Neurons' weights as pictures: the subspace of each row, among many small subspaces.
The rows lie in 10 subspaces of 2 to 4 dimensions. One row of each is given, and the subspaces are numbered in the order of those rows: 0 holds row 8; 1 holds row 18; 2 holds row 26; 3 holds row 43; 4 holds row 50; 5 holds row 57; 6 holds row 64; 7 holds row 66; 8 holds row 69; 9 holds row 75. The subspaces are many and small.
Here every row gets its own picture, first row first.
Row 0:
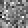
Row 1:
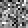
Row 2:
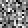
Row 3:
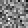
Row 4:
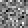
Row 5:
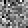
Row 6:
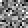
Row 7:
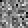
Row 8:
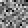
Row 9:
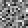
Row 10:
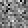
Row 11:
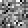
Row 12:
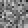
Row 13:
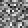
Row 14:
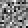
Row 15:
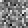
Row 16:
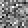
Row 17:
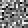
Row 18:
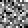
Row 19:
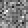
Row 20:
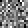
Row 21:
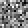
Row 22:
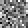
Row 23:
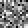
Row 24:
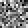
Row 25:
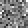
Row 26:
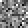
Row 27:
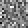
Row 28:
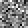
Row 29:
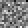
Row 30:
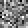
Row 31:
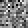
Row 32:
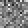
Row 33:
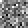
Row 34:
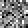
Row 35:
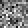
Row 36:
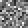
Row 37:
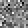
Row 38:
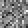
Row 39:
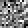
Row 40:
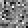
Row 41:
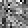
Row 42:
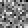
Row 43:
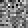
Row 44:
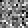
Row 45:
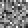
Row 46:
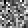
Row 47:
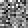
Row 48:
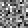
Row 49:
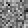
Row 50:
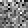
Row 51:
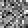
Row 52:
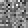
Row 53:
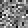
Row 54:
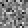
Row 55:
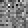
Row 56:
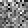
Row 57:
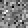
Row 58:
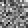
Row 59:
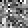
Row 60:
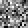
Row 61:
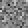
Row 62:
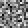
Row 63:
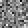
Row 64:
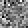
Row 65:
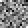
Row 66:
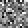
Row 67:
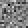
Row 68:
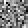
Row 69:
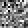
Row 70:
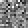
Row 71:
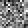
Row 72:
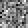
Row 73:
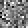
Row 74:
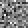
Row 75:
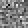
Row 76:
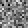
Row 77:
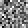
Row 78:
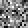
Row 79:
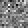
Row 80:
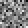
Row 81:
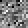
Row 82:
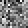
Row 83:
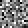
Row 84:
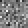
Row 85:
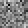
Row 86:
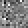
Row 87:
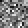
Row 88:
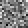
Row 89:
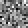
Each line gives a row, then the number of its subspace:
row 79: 8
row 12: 1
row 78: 2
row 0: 6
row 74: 0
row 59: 6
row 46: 7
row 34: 4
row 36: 7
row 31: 3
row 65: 0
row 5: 6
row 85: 1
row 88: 9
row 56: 4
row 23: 1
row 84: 5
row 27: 9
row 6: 2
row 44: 2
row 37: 9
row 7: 2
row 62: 2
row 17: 9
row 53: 8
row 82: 6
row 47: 3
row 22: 9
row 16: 0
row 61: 7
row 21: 0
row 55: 3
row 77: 9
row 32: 4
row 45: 1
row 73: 6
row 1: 4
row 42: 1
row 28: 8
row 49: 1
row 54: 7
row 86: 5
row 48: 2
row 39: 8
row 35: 2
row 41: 6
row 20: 9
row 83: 9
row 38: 4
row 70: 3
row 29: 1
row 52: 3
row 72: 5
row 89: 5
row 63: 9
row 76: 7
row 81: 5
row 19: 5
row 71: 1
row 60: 2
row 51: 4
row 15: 2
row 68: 7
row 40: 5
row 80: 8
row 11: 5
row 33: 2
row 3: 9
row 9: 8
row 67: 8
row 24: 0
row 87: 0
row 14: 8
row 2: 7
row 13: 0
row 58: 0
